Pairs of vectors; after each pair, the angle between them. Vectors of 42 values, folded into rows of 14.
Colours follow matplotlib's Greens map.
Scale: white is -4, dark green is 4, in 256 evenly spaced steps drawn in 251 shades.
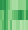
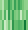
partly opposed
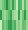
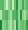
nearly opposite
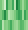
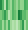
partly aligned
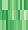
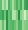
nearly parallel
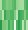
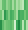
nearly parallel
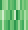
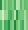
nearly parallel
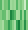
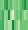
partly opposed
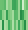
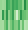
orthogonal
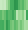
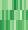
partly aligned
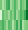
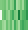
partly aligned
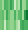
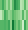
partly opposed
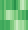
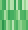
orthogonal
